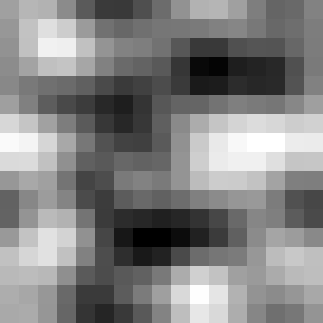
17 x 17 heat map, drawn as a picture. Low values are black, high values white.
Lone odd cells: none. Average level on the scale: 50%. Odd rows or columns: none. Ninth with the highest average: middle right.
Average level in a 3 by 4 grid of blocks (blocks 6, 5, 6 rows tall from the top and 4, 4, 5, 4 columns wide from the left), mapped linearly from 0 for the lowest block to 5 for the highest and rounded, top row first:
4 1 1 1
4 1 4 5
4 0 2 3
